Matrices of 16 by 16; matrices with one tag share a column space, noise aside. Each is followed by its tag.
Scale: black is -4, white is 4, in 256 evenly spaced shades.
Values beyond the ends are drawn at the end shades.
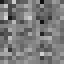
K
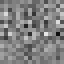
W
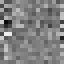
W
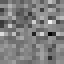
W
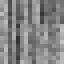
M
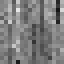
M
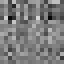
K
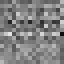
W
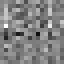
W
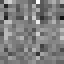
K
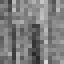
M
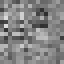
W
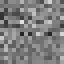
W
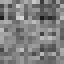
K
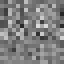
W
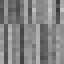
M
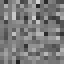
K
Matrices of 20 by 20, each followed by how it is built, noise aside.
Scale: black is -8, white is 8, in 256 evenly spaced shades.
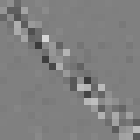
banded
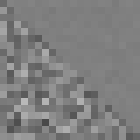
lower triangular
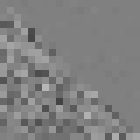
lower triangular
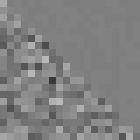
lower triangular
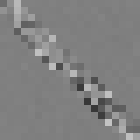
banded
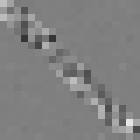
banded
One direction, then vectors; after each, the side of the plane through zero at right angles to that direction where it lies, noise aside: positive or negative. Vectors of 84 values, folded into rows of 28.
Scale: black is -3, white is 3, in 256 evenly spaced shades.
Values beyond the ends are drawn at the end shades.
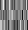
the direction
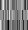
positive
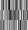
negative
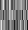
positive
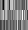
negative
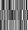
negative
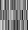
positive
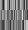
negative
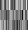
positive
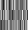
negative
